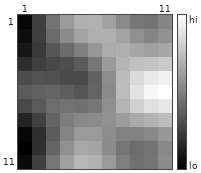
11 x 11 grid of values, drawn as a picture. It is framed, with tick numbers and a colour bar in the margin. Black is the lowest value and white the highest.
Stripes: none. Ninth with the highest average: middle right. Lone odd cells: none. Average level on the scale: 50%. Slope: up to the right.
